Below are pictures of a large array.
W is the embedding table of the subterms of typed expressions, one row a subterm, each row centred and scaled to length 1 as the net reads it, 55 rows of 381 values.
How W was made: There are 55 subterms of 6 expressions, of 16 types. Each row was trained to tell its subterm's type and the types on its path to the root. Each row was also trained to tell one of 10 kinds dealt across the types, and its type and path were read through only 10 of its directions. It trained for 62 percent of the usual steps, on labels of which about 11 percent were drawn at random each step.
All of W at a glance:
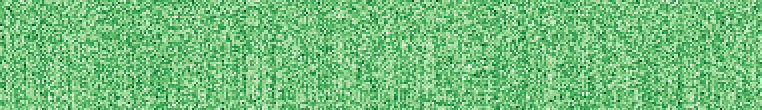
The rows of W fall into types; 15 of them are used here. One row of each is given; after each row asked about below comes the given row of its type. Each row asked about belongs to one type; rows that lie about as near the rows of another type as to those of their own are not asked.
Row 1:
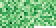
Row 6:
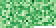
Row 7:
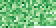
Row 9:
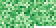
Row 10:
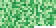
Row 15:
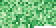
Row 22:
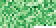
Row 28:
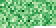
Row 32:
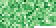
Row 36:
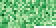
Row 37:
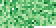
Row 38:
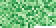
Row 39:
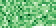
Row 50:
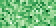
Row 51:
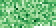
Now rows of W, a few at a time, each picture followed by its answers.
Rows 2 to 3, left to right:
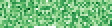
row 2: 6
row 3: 15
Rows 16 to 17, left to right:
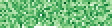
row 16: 10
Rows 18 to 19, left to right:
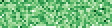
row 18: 50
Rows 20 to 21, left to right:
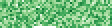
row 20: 15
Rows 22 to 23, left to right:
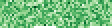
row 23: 39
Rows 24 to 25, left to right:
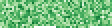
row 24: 39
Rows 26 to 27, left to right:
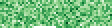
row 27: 39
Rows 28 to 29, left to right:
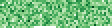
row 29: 6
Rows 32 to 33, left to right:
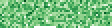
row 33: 10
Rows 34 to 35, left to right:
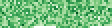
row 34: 39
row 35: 6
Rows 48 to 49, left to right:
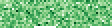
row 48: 10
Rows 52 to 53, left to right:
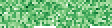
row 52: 36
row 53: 10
